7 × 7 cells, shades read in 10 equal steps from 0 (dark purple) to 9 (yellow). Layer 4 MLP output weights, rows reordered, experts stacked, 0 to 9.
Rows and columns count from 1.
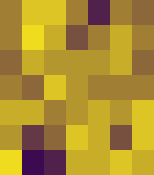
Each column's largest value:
9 9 8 8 7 8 8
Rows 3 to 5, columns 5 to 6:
6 7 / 5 5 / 7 6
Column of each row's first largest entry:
2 2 2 3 7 4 1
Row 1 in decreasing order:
8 8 5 5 5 4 1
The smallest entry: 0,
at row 7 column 2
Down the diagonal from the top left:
5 9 6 6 7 3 7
